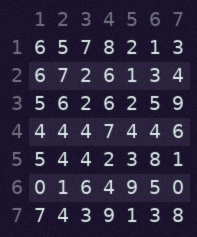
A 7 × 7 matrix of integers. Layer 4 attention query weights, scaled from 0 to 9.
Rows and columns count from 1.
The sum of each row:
32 29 35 33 27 25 35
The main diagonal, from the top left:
6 7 2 7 3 5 8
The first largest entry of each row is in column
4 2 7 4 6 5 4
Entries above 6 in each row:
2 1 1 1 1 1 3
